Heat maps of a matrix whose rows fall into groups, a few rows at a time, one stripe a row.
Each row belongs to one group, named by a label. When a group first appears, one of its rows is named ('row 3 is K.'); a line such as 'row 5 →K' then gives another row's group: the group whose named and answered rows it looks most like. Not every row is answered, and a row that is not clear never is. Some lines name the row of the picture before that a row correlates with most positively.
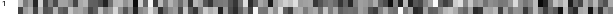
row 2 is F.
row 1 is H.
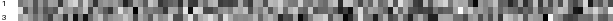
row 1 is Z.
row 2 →H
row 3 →F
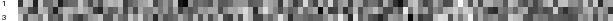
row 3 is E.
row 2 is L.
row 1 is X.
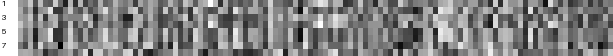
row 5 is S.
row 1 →F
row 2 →S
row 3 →Z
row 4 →Z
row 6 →S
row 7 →S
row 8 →H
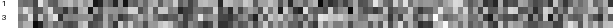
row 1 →L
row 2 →X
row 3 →Z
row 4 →X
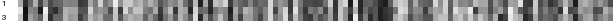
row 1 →E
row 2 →E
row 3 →E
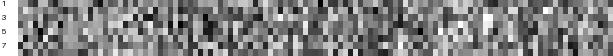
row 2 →X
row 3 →H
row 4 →S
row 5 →S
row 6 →E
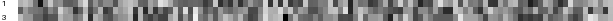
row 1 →X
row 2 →H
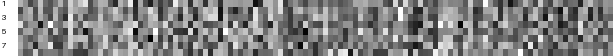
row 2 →F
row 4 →S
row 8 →E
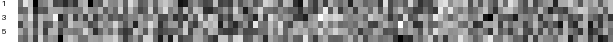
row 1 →X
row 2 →S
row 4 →F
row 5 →Z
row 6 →S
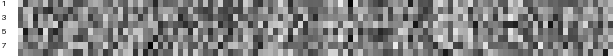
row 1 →E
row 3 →X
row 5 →E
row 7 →L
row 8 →H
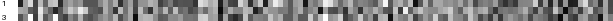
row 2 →L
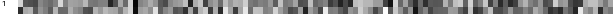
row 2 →F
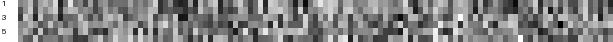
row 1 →Z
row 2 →Z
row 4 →X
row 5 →H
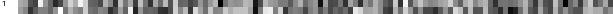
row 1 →L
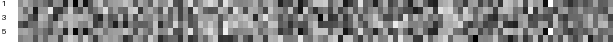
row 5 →F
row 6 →Z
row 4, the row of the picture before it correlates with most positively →2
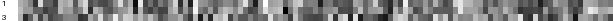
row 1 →H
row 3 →E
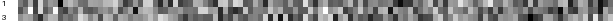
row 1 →S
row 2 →F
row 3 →X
